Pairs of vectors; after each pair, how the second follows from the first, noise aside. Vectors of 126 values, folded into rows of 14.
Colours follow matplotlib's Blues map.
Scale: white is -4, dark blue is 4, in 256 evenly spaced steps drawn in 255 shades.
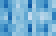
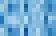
reversed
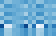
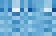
reversed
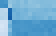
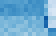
reversed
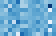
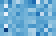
reversed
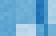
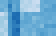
reversed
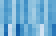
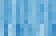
shrunk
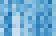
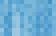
shrunk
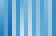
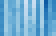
reversed
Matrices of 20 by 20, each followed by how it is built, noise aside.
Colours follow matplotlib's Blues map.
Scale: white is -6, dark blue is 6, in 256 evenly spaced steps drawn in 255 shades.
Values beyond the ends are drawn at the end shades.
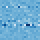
uneven rows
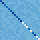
diagonal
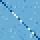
diagonal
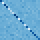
diagonal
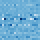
uneven rows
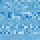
uneven rows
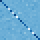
diagonal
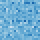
uneven rows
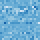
uneven rows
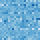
uneven rows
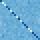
diagonal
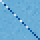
diagonal
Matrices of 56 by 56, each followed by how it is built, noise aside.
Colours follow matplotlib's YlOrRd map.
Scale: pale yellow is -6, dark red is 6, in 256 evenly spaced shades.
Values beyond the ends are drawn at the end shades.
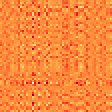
low rank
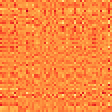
low rank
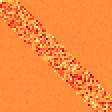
banded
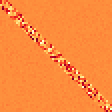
banded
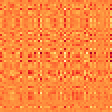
low rank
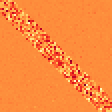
banded
